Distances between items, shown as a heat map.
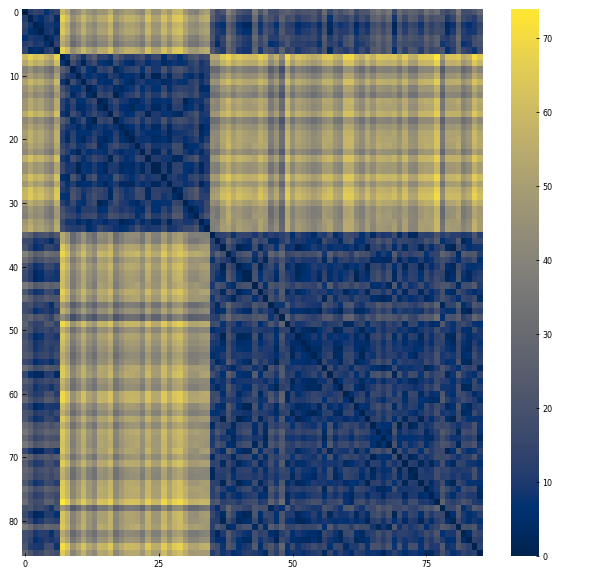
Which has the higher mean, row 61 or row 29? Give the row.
29
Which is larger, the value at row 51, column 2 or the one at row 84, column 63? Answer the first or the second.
the second
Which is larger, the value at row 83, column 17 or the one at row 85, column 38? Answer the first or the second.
the first
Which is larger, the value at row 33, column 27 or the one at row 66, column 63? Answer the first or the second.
the second
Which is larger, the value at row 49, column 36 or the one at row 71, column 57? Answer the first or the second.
the first
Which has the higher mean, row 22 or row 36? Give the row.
22
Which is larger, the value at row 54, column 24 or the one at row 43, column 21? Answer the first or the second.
the second
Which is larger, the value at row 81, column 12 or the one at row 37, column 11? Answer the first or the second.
the second
